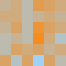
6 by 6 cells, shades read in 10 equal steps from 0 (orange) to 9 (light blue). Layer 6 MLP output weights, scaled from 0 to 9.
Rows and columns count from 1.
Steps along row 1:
down up down up up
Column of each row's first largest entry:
3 3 3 6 1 4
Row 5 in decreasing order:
6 5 4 4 3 3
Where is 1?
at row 3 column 4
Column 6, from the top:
4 5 4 7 4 6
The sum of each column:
29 26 31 20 22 30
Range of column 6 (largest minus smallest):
3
